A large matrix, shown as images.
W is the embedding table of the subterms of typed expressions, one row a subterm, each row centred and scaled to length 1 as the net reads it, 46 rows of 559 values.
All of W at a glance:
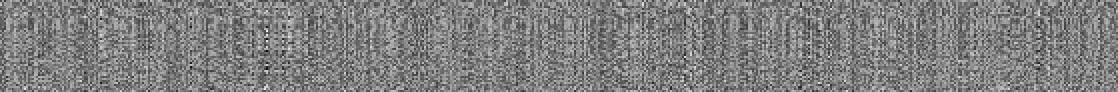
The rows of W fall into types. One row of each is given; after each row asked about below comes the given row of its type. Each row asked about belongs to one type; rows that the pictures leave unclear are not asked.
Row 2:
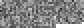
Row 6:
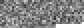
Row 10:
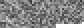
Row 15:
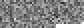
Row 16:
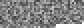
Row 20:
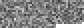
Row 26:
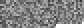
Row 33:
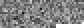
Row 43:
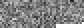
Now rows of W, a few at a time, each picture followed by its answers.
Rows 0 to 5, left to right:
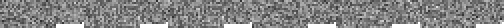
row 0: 43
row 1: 2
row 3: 10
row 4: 6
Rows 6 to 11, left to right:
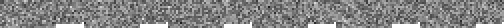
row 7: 20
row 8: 15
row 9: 10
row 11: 10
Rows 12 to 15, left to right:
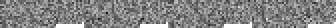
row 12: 26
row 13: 26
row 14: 26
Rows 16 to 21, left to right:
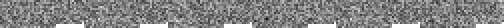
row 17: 20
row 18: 10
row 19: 16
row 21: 2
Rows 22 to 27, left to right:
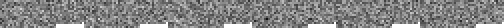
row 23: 16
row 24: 10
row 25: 16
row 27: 15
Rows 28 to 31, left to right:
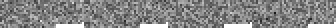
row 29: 10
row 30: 43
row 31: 26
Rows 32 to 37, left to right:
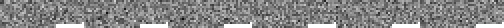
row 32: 15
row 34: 16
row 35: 2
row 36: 26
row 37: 15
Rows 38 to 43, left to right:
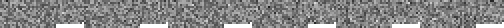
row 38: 43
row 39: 26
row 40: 43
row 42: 15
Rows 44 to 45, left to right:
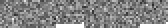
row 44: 6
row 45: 2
